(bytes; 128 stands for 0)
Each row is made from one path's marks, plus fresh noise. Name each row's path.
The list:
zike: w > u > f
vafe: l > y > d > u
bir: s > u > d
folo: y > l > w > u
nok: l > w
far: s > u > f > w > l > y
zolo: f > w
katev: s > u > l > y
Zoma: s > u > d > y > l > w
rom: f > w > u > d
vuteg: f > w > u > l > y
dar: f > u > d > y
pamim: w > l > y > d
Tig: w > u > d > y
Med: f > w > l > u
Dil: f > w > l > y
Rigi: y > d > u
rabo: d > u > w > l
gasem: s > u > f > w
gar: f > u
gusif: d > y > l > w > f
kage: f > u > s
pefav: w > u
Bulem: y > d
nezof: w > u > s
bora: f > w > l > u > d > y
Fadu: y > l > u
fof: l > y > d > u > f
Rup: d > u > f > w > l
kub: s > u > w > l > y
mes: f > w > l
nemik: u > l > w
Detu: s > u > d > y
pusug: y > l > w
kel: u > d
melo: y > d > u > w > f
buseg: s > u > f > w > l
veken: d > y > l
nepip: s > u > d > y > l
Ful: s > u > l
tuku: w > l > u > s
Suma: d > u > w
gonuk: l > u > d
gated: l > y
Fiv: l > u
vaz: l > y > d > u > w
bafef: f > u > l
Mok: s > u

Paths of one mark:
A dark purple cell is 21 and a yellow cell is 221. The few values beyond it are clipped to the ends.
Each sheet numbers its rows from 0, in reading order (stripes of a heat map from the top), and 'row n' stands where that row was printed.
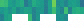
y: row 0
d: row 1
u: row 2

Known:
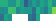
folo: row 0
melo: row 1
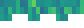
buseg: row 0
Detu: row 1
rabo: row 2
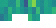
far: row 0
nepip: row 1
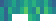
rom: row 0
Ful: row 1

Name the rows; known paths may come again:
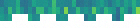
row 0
buseg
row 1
rabo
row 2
nezof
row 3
pefav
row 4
melo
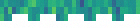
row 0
bir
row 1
Bulem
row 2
far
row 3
bora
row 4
Rup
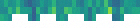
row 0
Fiv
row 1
rom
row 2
nemik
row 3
dar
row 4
zike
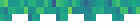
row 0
vafe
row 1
folo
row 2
pusug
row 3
Med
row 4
vaz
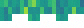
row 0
Rigi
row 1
veken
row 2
bafef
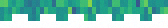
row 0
gated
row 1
gar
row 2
pamim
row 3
nepip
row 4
Fadu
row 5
Detu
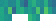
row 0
Mok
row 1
Ful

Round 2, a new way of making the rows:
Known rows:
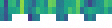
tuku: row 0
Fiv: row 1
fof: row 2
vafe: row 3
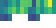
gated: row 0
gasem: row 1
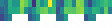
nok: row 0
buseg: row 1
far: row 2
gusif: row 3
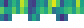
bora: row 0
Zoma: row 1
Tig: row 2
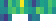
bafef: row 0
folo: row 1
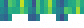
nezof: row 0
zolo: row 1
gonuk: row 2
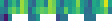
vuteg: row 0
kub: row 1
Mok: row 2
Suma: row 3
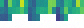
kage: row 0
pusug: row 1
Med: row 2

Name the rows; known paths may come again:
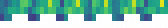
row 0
Fadu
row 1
katev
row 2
mes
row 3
nezof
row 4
vaz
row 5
Detu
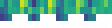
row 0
nemik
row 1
bora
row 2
nok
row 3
pefav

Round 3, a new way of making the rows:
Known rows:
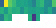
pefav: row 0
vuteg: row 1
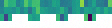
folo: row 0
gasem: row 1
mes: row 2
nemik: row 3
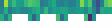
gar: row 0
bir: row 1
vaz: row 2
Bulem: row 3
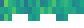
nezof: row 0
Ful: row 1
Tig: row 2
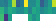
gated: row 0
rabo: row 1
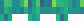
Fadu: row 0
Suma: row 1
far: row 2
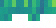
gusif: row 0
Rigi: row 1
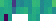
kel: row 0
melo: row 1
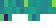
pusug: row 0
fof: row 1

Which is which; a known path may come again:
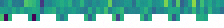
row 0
nemik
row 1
kel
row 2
dar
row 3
bafef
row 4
zolo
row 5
Med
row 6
gonuk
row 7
kage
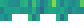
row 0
nepip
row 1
Rigi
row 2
bora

